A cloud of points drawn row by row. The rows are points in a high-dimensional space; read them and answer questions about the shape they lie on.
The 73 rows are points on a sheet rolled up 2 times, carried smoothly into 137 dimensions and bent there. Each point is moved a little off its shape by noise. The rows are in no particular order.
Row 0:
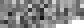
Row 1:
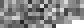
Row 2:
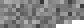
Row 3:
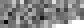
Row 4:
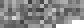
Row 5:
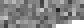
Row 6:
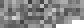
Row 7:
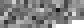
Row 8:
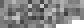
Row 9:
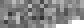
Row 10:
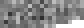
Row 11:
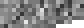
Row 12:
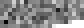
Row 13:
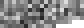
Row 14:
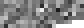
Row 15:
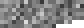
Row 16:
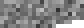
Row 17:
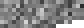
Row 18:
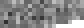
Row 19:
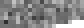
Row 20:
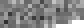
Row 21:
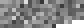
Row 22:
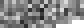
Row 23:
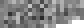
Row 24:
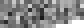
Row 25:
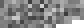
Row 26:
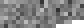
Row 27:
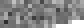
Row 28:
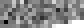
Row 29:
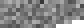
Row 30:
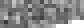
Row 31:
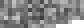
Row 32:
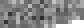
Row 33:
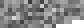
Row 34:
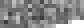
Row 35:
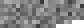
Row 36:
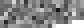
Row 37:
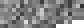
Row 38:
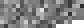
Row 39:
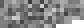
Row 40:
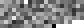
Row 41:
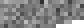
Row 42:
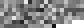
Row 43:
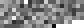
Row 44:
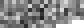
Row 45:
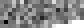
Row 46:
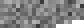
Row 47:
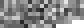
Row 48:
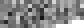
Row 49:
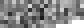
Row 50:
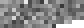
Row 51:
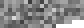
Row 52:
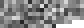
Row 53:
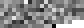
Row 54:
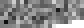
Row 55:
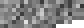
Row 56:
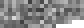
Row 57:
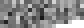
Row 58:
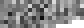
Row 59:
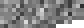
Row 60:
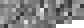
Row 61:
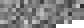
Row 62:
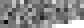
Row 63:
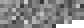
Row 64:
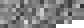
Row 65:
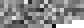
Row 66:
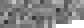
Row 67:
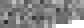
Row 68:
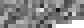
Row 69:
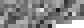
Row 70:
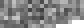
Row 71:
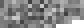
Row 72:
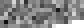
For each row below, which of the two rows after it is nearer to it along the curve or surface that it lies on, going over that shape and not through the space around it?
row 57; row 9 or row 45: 45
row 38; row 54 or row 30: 54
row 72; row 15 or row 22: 22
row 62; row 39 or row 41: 39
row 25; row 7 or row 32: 32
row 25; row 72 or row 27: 27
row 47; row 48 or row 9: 48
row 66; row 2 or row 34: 34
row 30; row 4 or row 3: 4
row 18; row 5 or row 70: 70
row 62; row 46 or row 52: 52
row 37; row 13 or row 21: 21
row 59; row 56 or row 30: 56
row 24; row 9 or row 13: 13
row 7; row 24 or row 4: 24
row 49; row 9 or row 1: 1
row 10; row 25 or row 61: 25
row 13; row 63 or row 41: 63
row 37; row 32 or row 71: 71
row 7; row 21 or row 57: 57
